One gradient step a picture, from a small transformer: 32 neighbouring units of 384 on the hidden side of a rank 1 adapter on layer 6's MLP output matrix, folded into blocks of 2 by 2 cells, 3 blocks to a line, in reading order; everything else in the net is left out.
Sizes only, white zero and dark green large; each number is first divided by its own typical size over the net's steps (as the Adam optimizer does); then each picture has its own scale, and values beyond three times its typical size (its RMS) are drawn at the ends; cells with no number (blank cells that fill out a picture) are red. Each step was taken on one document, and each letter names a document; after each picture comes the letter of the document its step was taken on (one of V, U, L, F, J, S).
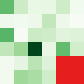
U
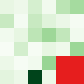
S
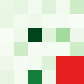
S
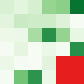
S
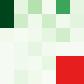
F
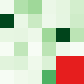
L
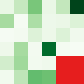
U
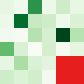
L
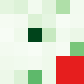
S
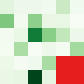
S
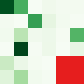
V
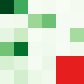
V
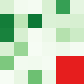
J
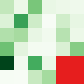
J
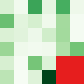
J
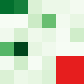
V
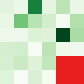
L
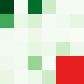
F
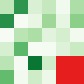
J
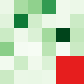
L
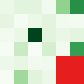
S
